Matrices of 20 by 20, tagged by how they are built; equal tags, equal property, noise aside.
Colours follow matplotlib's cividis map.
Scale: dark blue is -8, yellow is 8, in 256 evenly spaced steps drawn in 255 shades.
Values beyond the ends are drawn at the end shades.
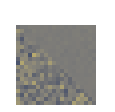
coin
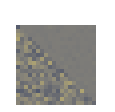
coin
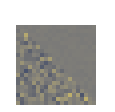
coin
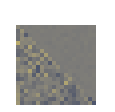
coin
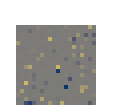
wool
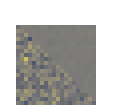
coin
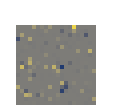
wool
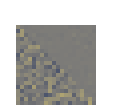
coin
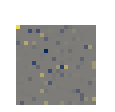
wool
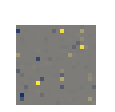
wool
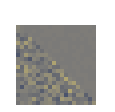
coin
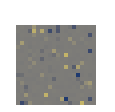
wool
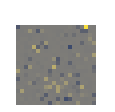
wool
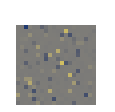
wool
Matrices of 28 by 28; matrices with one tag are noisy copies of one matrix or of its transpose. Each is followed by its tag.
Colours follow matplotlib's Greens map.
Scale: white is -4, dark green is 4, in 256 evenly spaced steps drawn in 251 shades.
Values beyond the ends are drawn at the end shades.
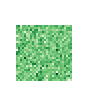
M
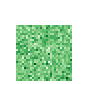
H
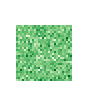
H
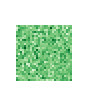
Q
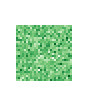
H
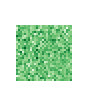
Q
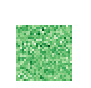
Q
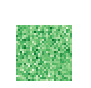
Q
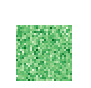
Q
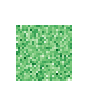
M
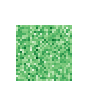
Q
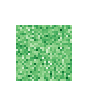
H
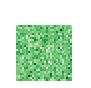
H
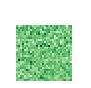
Q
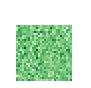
Q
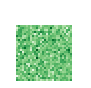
Q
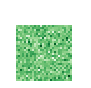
H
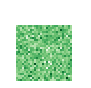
H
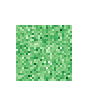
H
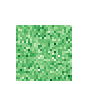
H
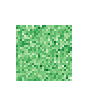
M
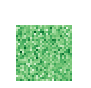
Q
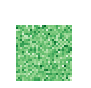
M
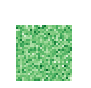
M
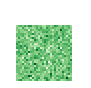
H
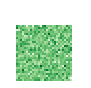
M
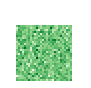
Q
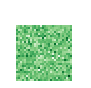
H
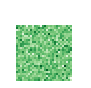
M
